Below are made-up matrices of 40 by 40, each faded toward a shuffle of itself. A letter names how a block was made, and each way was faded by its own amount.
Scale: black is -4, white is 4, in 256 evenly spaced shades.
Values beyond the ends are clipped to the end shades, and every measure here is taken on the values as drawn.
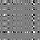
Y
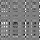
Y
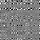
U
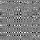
U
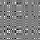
Y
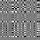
Y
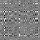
U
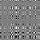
Y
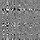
U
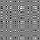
Y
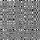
U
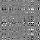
U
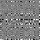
U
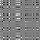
Y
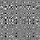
U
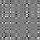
Y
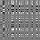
Y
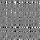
U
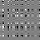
Y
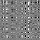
U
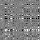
U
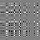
Y
